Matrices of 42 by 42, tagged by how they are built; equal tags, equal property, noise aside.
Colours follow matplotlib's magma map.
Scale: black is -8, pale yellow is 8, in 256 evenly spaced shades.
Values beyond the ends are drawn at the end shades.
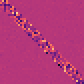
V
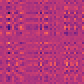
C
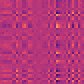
C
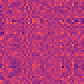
C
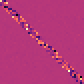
V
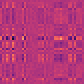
C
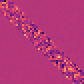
V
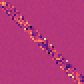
V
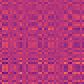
C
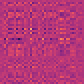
C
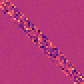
V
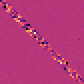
V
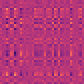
C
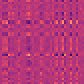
C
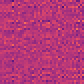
C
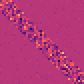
V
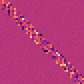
V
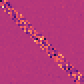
V
